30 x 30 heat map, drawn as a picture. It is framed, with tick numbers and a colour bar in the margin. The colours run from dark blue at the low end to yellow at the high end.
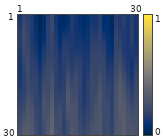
Values rise toward the bottom. The top middle is the smoothest part. The grain runs up and down. Upright stripes repeat 5 times across the table.
